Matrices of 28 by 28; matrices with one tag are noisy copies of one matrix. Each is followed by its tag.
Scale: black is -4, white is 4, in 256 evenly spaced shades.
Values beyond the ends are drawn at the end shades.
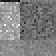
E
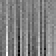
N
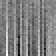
N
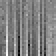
N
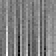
N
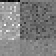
E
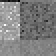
E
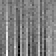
N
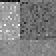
E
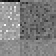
E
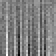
N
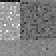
E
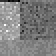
E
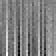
N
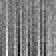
N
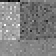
E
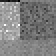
E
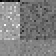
E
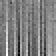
N
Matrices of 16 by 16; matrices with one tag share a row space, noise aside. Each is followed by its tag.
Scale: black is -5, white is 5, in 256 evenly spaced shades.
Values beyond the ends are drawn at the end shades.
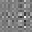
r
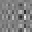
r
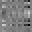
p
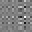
r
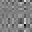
r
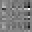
p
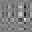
r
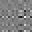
r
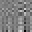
r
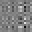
r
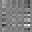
p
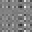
r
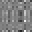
r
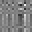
r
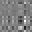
r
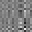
r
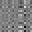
r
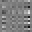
p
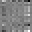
p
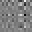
r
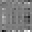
p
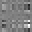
p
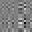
r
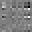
p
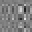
r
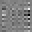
p
